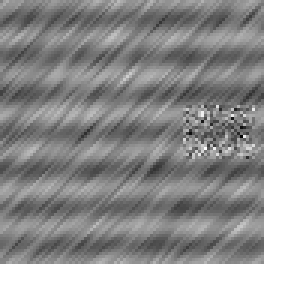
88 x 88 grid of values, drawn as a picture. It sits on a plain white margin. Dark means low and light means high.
Odd patch: rougher, in the middle right. Stripes: horizontal, repeating 7 times. Roughest part: middle right. Histogram: bell-shaped. Slope: none.
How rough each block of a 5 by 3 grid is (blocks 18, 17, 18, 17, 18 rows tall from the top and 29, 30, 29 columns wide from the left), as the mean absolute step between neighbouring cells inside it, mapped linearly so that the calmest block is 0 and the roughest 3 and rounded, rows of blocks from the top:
000 / 000 / 003 / 000 / 000
